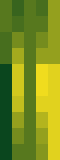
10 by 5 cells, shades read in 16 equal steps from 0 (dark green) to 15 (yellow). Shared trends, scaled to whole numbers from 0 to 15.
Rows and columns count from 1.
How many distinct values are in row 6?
5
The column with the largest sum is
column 5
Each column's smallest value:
0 3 5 4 9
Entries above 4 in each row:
3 4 4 4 4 4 4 4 4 4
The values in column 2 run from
3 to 13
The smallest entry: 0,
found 6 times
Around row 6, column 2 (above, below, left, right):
13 12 0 5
